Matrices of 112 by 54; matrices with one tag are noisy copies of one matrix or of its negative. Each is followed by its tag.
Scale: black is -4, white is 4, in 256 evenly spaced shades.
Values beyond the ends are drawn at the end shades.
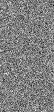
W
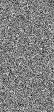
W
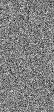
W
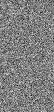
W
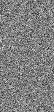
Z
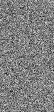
W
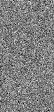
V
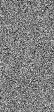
V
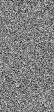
V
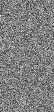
Z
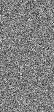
Z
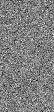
V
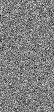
Z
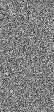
W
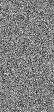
W
